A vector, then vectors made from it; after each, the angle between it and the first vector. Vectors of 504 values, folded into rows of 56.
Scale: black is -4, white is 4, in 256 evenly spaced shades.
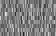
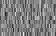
nearly opposite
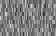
nearly parallel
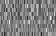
partly aligned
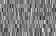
orthogonal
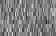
orthogonal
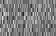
orthogonal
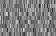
partly aligned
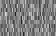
nearly parallel
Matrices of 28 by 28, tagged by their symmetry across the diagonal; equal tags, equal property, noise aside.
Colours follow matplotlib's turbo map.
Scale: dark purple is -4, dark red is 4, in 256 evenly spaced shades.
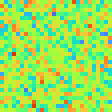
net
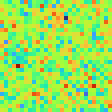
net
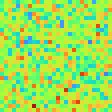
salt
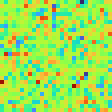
net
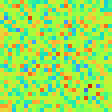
net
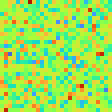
salt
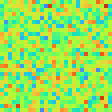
salt
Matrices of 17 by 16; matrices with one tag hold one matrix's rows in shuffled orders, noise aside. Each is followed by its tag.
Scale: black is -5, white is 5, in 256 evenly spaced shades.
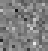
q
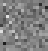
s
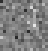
q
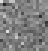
s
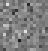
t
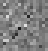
t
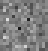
t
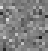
s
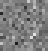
q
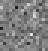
q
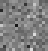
q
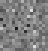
q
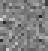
s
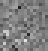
t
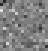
s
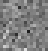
t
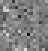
t
